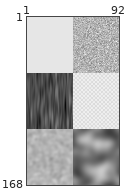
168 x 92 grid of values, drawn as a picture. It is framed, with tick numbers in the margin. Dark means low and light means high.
It is made of 3 by 2 panels. Panel 1,1: very high, flat. Panel 1,2: high, fine-grained. Panel 2,1: low, streaked downward. Panel 2,2: very high, checkered, faint in contrast. Panel 3,1: high, blotchy, faint in contrast. Panel 3,2: middling, smooth, strong in contrast.
